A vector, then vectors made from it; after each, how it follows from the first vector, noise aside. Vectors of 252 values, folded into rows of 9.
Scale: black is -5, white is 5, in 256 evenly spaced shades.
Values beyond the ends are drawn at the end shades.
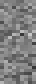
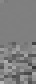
partly zeroed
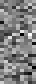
scaled up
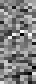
scaled up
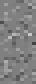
partly zeroed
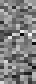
scaled up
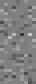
partly zeroed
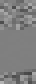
partly zeroed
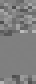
partly zeroed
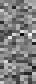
scaled up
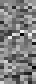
scaled up
